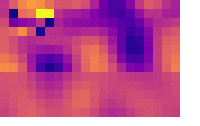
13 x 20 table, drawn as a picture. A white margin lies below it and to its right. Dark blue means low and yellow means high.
The bottom part is calmer, past a seam about 60% of the way down. In the top left lies a patch that is rougher than the rest. The bottom right is the smoothest part. Values change most from cell to cell in the top left.
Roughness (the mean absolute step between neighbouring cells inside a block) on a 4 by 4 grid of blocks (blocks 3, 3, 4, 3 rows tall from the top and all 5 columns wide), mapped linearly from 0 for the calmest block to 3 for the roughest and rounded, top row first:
3 2 1 1
1 1 1 1
1 1 1 1
0 0 0 0
